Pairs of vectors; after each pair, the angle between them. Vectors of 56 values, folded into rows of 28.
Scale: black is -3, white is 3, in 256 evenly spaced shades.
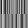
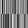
partly opposed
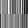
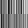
nearly opposite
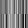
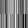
nearly parallel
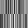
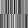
nearly parallel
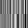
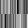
orthogonal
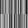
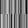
nearly parallel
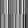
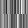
orthogonal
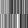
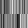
nearly opposite
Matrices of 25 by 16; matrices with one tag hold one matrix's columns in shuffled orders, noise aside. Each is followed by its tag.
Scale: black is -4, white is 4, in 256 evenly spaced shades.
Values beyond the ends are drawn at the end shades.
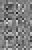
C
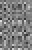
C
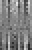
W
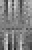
W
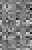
C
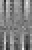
W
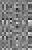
C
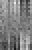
W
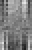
W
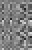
C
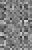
C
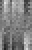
W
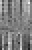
W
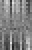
W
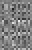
C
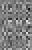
C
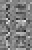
C
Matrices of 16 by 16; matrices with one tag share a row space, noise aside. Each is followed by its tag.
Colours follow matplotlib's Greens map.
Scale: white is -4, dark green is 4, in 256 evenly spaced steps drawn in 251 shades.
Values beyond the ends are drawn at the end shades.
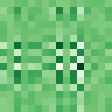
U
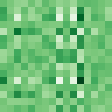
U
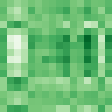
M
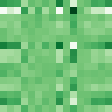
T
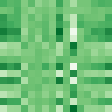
T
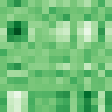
M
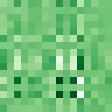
U
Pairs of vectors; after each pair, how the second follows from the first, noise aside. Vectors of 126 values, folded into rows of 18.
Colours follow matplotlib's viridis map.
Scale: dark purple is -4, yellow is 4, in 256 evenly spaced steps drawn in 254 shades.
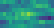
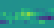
partly zeroed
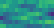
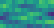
copied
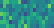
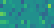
partly zeroed
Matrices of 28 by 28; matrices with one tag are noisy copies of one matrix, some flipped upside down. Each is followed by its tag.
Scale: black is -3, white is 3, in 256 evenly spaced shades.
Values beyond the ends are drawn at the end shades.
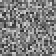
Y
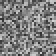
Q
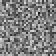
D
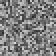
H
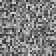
Y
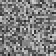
Q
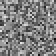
H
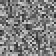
H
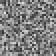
H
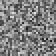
H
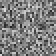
Y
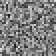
D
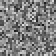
H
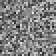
Q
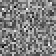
Y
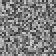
D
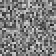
Y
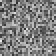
Y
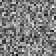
Y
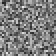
D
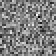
Y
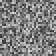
Y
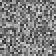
Y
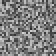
D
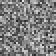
Q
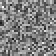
H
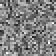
H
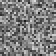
Q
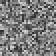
H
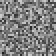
D
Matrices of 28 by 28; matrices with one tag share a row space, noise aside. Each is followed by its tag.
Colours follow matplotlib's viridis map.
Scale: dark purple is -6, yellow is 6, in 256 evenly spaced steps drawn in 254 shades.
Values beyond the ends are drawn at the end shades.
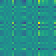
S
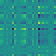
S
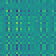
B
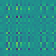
B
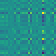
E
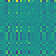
B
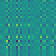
B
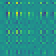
B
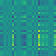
S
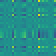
S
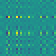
B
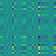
S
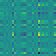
S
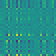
B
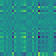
S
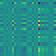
S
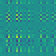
B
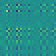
B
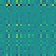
B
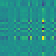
E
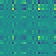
S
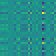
E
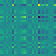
S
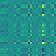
E
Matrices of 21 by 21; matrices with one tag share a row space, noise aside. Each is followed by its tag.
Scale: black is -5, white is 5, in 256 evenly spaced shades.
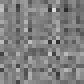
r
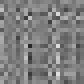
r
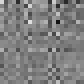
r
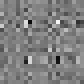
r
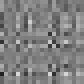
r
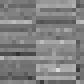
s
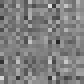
r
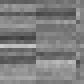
s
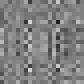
r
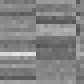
s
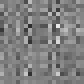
r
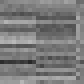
s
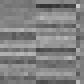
s
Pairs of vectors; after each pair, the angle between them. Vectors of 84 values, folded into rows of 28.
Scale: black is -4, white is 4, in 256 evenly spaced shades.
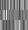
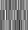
partly opposed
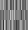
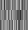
orthogonal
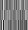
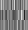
orthogonal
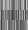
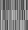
nearly opposite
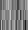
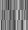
nearly opposite
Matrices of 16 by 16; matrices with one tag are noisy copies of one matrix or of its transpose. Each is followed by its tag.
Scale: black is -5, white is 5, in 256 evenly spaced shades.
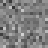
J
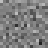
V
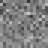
J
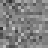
J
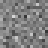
V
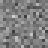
V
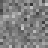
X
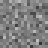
V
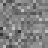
J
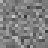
V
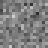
X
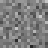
V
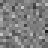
V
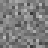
V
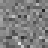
V
